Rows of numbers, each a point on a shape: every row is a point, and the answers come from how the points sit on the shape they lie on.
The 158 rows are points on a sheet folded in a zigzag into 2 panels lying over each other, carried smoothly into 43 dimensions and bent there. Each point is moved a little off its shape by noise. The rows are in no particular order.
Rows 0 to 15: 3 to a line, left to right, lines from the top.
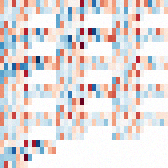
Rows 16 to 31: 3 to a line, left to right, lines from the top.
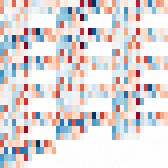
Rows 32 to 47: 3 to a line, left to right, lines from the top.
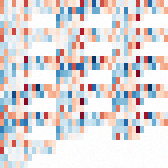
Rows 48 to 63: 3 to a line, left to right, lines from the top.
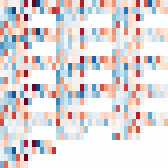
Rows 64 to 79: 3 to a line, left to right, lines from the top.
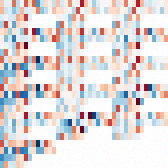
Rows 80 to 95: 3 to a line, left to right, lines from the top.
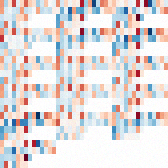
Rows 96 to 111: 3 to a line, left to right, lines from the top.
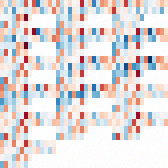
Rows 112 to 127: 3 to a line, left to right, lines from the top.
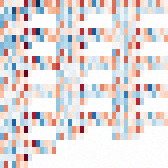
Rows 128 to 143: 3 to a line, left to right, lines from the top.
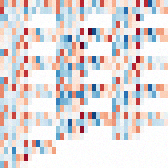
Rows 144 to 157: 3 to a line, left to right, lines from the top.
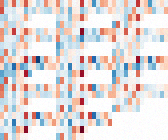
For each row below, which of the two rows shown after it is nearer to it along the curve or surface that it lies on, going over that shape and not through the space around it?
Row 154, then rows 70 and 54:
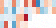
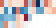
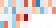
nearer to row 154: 70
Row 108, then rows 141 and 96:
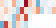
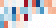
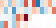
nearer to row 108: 96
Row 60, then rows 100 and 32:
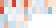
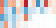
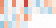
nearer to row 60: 100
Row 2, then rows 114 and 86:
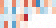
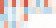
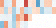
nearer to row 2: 114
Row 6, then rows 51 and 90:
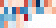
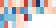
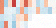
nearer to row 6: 51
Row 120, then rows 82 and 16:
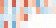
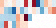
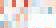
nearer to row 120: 82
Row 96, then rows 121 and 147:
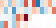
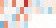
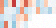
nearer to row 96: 121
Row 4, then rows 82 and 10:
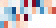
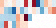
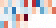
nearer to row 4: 10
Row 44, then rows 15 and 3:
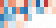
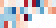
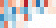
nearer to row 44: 3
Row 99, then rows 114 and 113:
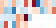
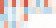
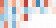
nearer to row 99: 113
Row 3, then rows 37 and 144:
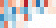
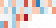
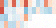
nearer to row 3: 144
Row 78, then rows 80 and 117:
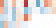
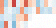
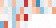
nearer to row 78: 117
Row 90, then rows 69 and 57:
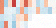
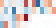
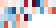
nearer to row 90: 57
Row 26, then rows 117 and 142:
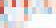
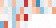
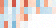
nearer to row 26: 142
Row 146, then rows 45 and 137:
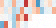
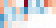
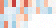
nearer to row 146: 45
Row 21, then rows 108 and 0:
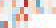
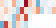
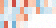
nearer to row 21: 108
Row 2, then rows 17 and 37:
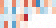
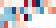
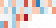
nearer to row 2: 17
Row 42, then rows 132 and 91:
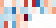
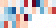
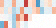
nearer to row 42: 132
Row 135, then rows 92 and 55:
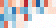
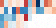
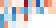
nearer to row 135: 92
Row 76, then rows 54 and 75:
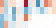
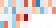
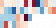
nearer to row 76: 54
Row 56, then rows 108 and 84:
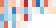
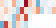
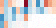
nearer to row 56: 84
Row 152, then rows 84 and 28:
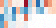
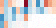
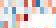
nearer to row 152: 84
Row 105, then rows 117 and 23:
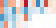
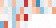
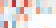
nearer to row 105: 23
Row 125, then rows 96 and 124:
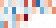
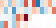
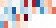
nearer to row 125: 96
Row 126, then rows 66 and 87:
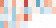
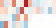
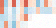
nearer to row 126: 66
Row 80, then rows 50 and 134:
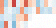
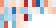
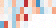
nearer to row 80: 50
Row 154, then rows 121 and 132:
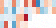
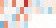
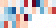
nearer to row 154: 132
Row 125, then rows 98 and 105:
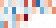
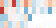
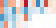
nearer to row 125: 105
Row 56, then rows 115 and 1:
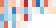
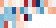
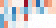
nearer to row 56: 115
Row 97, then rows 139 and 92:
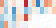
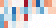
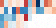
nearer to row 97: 139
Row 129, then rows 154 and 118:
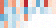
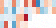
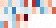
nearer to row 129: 154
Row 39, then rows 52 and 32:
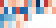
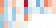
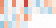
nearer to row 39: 52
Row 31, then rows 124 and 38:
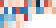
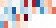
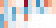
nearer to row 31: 38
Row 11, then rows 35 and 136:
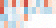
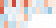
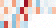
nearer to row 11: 35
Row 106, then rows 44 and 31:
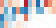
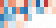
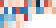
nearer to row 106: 31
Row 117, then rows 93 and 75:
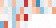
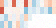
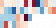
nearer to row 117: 93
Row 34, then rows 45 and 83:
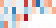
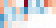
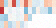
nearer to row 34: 45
